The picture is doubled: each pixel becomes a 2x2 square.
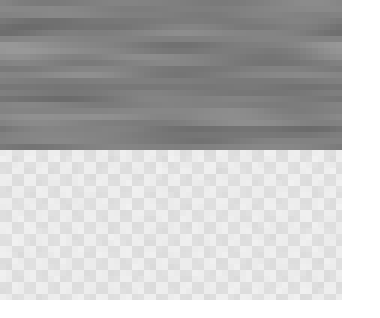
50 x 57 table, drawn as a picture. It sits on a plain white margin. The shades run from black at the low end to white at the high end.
The table splits into 2 rows of 1 panel. Panel 1,1: middling, streaked across, faint in contrast. Panel 2,1: very high, checkered, faint in contrast.
